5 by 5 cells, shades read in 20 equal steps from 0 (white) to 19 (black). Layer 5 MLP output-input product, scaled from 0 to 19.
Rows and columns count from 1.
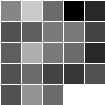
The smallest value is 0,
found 2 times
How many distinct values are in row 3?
5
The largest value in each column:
13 12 14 19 16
